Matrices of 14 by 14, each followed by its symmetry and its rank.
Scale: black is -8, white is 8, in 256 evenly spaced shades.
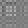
symmetric, rank one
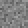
neither, full rank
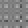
symmetric, rank one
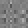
neither, rank two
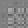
symmetric, rank two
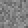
neither, full rank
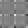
symmetric, rank one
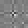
symmetric, rank two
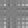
symmetric, rank one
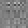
neither, rank two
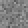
neither, full rank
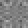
neither, rank two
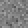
neither, full rank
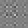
symmetric, rank two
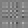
symmetric, rank one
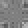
symmetric, rank two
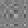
symmetric, rank two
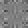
neither, rank two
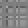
symmetric, rank one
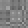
symmetric, rank two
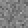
neither, full rank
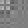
symmetric, rank one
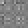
symmetric, rank two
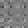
neither, rank two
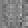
neither, rank two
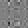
neither, rank two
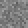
neither, full rank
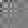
symmetric, rank one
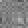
symmetric, rank two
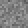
neither, full rank
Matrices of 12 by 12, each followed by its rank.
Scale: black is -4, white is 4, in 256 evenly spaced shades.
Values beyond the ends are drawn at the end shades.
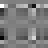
one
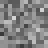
full rank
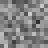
full rank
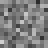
full rank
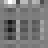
one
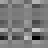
one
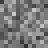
full rank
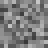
full rank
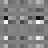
one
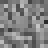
full rank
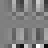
one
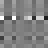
one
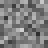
full rank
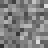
full rank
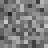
full rank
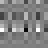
one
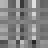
one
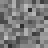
full rank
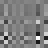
one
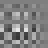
one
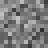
full rank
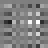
one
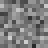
full rank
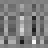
one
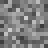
full rank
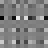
one
